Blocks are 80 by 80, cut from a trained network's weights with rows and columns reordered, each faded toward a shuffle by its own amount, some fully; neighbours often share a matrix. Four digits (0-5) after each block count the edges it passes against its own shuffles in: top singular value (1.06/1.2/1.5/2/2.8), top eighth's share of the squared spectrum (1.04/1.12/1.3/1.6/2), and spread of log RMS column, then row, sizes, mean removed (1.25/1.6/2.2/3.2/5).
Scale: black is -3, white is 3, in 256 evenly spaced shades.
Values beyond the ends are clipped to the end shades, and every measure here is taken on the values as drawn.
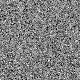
0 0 0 0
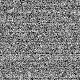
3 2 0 0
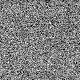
1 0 0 0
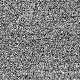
1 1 0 0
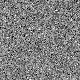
0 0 0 0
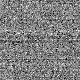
2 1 0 0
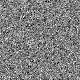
0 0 0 0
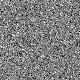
1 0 0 0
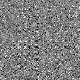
3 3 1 2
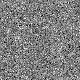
0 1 0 0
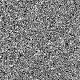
2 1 0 0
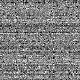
4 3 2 2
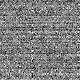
3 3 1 1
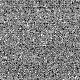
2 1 0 0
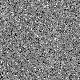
0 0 0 0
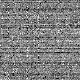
4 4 2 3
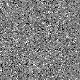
3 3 2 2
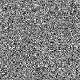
4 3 0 2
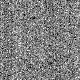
2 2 0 0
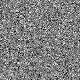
2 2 1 0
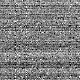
4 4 2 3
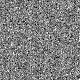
1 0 0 0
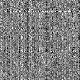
4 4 3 2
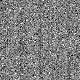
1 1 0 0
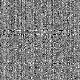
3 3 2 2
